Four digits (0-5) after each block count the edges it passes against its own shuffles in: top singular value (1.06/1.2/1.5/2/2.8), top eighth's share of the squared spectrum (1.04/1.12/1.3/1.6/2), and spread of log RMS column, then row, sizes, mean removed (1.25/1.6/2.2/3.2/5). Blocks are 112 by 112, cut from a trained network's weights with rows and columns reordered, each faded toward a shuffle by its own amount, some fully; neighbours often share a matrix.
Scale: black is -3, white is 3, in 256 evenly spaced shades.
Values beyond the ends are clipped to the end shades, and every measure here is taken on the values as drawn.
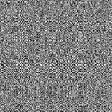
5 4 2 3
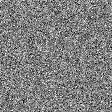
0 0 0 0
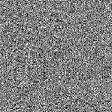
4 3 1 1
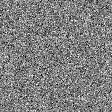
2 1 0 0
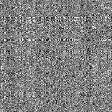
4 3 1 3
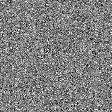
3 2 0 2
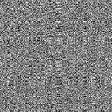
5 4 2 3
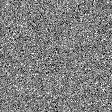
0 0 0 0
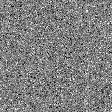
1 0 0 0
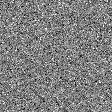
0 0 0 0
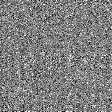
3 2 0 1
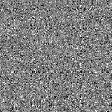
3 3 2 2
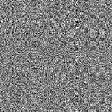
4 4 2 2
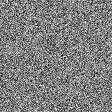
1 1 0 0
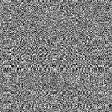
5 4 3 3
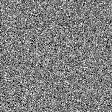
1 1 0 0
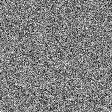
0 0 0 0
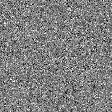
3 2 1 1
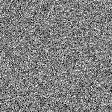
3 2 0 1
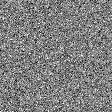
1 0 0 0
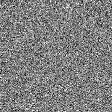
3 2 0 1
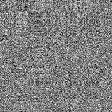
4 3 1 1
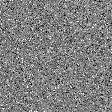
1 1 0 0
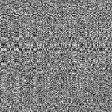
5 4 1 3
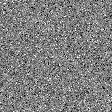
0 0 0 0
